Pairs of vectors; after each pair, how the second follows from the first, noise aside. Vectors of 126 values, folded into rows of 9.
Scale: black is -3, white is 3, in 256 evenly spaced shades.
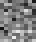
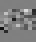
partly zeroed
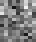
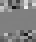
partly zeroed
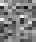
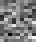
reversed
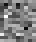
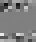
partly zeroed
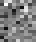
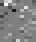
partly zeroed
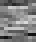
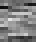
reversed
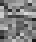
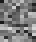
reversed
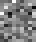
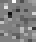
partly zeroed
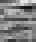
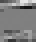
partly zeroed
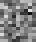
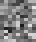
reversed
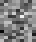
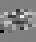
partly zeroed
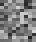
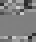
partly zeroed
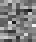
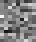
reversed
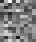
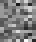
reversed
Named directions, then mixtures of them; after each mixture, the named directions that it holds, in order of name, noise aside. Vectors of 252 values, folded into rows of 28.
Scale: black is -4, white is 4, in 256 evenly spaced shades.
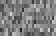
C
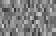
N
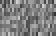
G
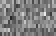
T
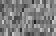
C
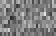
T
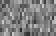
C, G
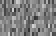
G, N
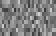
N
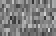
C, T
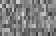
G, T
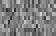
N, T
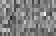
T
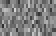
N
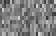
G, N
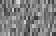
G, N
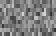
N, T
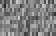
G
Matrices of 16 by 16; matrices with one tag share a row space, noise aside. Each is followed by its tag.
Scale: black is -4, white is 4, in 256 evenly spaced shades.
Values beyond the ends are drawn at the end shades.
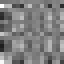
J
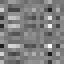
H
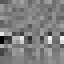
J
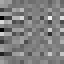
J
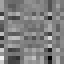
H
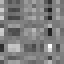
H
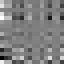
J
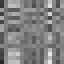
H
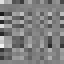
J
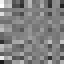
J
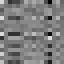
H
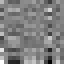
H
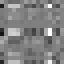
H
